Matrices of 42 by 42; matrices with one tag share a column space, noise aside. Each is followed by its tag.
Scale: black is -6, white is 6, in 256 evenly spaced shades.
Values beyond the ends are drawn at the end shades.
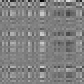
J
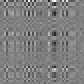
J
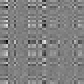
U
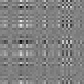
U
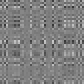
U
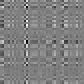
U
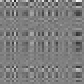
J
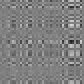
U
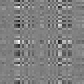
U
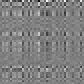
J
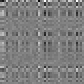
J
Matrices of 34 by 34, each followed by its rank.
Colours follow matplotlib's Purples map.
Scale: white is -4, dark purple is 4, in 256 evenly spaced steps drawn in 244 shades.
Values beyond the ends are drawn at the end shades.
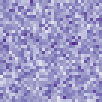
full rank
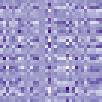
three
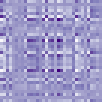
two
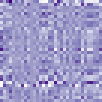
three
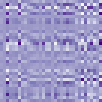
two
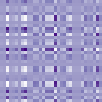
one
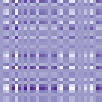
one
